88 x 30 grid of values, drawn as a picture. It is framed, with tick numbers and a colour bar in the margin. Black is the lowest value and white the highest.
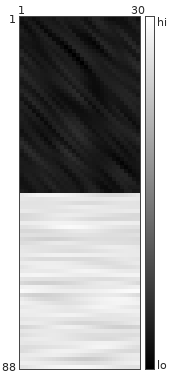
The table splits into 2 rows of 1 panel. Panel 1,1: very low, slanting down to the right, faint in contrast. Panel 2,1: very high, streaked across, faint in contrast.
